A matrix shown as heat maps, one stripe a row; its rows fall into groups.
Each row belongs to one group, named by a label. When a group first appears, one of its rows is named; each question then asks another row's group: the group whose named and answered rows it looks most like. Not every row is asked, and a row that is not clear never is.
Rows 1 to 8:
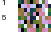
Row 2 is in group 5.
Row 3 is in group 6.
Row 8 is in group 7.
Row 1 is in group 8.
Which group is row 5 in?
6
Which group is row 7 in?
5
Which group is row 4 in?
5
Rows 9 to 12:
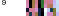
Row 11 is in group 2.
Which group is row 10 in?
8
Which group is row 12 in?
8
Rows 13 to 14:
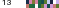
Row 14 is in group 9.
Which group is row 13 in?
2
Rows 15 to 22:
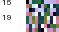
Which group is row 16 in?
9
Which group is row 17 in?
7
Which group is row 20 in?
2
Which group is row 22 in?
8
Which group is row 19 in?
2
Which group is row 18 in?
9
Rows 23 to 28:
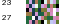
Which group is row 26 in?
6
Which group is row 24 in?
9
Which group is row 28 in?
6
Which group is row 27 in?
5
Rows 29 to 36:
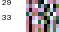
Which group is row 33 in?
7
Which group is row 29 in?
8
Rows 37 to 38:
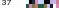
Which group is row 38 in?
2
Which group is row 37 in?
7
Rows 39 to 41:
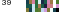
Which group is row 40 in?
5
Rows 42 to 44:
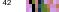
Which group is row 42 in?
8
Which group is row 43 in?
6
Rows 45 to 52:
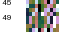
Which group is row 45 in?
9
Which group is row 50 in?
2
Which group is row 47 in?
2
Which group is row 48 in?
9
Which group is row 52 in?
9
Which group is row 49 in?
2
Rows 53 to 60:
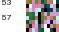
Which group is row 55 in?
5
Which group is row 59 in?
9
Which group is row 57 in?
8
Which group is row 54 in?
5
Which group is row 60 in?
2
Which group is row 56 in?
6
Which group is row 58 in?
2
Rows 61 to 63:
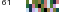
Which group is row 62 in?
8
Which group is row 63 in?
7
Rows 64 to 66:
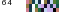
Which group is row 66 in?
8
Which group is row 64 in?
9
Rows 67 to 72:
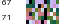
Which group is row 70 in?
7
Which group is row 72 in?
2
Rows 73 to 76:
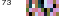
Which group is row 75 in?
5
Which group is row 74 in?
8
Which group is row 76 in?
7
